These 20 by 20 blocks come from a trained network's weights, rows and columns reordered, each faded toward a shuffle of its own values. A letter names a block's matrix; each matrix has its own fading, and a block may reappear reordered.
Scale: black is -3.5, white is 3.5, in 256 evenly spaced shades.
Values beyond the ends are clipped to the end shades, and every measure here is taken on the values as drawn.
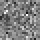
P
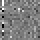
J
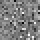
P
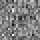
J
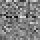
J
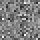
J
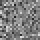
P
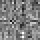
J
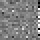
J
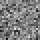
P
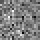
P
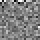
J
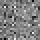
P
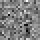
P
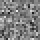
P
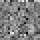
J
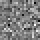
P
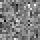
P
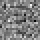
J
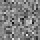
P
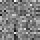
J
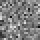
P
